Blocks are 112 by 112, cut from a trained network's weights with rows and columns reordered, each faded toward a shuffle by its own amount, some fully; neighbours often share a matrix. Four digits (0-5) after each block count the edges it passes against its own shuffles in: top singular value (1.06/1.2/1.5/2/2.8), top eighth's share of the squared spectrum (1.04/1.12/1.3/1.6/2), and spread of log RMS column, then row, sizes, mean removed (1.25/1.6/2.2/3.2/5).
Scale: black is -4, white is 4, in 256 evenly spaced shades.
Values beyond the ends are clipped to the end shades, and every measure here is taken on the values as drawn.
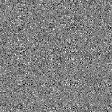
3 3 2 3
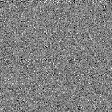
3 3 1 2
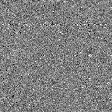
3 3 1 1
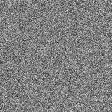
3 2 0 0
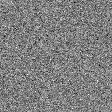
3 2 0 0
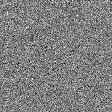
3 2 0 1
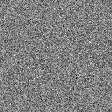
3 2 0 0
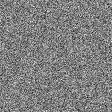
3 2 0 0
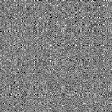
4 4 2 3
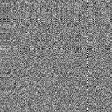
4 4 2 3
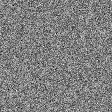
0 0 0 0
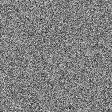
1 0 0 0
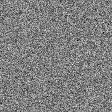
1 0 0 0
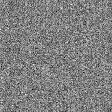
3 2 0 1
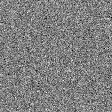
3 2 0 0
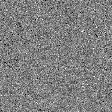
2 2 1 0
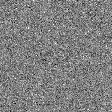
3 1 0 0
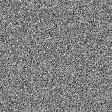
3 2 0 0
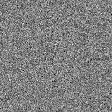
3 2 0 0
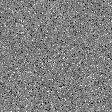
0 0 0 0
